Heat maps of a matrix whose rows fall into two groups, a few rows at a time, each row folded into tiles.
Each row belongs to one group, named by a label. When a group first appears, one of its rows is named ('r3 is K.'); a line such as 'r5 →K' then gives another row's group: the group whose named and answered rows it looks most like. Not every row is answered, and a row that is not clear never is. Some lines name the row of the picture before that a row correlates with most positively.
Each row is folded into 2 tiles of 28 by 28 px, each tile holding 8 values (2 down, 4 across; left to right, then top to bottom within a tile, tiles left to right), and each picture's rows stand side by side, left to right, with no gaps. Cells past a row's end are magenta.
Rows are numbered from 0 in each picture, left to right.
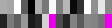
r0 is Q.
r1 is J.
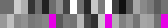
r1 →Q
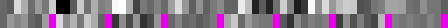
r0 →Q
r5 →J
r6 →Q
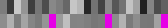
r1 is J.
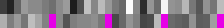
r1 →J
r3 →Q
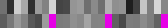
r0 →Q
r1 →Q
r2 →J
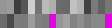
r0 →J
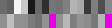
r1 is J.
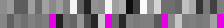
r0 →J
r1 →Q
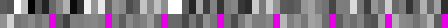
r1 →J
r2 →J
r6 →Q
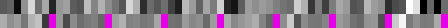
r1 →J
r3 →Q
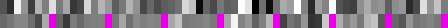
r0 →Q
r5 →Q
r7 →J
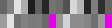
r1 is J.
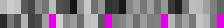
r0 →Q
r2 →Q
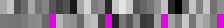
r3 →Q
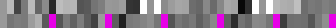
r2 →J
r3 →Q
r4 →J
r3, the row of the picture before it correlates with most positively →2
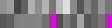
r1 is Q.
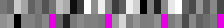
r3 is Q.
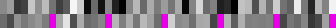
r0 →J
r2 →Q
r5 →Q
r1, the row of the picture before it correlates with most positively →2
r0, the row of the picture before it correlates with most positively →1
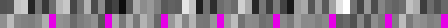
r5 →Q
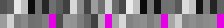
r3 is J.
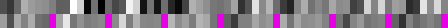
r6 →J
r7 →J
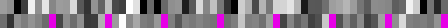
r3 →J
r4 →Q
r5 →Q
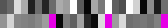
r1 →Q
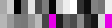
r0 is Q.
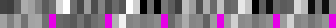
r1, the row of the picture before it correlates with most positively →0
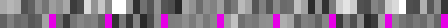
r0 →Q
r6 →Q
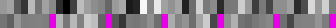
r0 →J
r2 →J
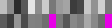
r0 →J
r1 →J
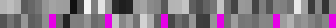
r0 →Q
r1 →J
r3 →Q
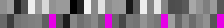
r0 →J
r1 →J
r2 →J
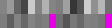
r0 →J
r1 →J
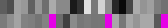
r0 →Q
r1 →J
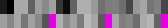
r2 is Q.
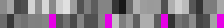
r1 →Q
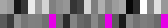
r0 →J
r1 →J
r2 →J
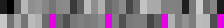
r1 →J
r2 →J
